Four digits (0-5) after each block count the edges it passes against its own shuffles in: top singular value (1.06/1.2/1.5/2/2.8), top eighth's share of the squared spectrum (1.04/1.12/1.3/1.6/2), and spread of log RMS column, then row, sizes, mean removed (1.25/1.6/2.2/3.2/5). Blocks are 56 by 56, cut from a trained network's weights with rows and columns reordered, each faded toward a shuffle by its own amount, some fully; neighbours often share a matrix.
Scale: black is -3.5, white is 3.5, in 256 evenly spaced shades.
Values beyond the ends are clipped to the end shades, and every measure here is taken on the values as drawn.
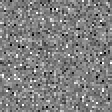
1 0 0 0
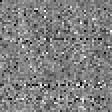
2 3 0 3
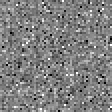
0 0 0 0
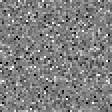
0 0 0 0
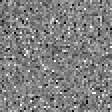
0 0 0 0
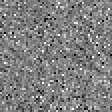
1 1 0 0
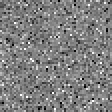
0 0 0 0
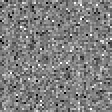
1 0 0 0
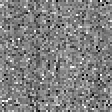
2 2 0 2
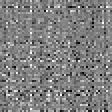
3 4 1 4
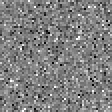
0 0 0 0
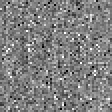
1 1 0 1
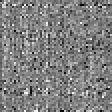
2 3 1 3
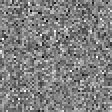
1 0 0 0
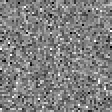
1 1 0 0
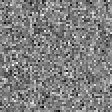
2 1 0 0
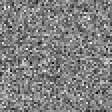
1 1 0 0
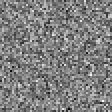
1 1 0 0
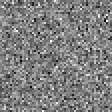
0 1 0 0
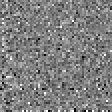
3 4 2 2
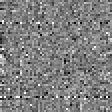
3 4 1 2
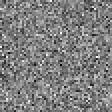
1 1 0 0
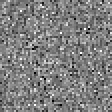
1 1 0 0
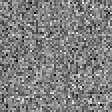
2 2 1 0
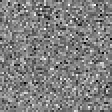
0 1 0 0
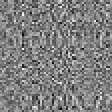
4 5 3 2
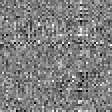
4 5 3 3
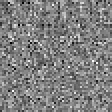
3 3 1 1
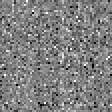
1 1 0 0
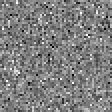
1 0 0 0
